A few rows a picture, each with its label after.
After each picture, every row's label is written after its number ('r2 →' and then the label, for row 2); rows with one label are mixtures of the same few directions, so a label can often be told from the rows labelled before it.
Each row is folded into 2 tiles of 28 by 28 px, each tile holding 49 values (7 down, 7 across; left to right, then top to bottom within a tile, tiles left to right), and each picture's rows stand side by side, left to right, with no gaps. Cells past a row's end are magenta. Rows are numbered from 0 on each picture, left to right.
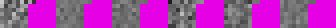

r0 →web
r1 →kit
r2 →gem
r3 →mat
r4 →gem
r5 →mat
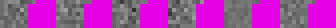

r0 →gem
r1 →mat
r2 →gem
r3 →kit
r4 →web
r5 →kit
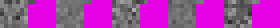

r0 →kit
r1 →mat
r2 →gem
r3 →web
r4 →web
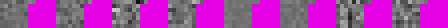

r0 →gem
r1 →web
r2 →gem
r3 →gem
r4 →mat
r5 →gem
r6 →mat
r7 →mat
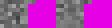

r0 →kit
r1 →gem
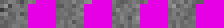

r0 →gem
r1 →kit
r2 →kit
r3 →kit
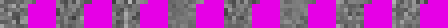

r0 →kit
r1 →kit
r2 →mat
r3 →kit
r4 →kit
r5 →web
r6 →mat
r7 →web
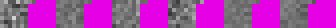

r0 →mat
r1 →kit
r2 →web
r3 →kit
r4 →mat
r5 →kit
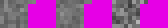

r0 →mat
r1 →gem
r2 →web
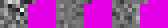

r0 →gem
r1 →kit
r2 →kit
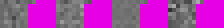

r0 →mat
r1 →web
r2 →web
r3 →gem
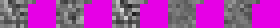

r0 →mat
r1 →kit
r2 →mat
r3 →web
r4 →kit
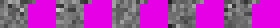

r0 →gem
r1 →gem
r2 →web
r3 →mat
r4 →gem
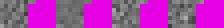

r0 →web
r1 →web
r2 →kit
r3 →kit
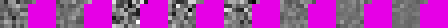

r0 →mat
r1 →kit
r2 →web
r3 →gem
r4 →gem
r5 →web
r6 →web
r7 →gem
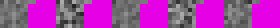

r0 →mat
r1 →mat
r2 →mat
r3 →gem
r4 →gem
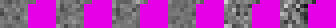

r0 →kit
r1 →mat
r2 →gem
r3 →web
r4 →mat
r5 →kit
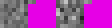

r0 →web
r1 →kit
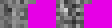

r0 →mat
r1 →mat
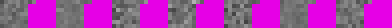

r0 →web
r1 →gem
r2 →kit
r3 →gem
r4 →kit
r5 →mat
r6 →web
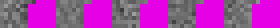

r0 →kit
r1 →kit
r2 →mat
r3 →web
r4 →kit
